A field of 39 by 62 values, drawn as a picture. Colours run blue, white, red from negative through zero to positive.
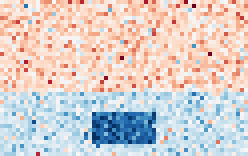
Overall the values sit about 50% of the way up the scale. In the bottom middle lies a patch that is lower than the rest. There are no regular stripes. The ninth with the lowest average is the bottom middle. The top part is higher, up to a seam about 60% of the way down.
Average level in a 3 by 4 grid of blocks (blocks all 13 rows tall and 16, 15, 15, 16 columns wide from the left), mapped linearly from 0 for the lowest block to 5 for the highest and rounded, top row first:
5 5 5 5 / 4 4 4 4 / 2 0 0 2
